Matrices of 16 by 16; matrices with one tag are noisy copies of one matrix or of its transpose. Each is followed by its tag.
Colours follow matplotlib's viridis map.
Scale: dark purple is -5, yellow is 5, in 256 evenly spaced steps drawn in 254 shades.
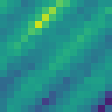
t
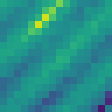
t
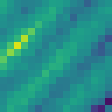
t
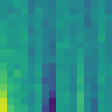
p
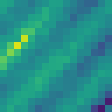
t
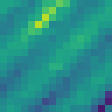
t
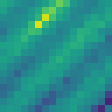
t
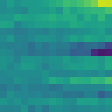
p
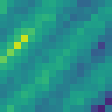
t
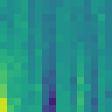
p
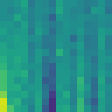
p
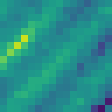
t
